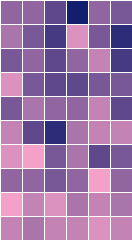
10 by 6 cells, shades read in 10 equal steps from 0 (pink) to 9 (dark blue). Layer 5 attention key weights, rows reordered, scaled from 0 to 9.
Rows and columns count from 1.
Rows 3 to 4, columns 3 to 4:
6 4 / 6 6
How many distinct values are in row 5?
5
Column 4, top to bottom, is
9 1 4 6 4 3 3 4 3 2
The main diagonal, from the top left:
4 5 6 6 2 2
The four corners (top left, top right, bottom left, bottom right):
4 5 2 2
